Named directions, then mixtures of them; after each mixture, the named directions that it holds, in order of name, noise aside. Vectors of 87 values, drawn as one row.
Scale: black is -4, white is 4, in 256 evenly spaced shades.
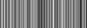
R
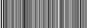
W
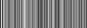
R, W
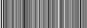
W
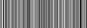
R, W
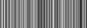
R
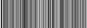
R, W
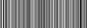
R, W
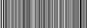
R, W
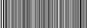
R, W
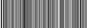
W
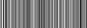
R, W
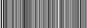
W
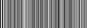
W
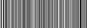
R, W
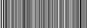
R, W
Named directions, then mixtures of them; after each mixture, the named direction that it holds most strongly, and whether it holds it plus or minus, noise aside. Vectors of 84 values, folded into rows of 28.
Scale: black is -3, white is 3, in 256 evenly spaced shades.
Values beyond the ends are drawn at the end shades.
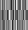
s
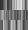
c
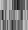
c, minus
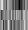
c, minus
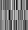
s, minus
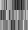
c, minus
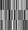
s, minus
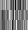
s, plus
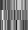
c, plus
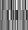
s, plus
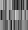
c, minus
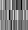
s, minus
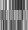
c, minus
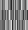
s, plus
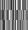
s, plus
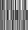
s, plus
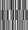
s, plus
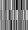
s, minus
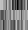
c, minus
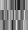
c, minus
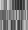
c, minus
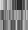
c, minus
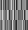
s, minus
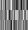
s, minus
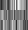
c, plus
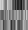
c, minus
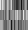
c, minus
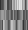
c, plus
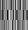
s, plus
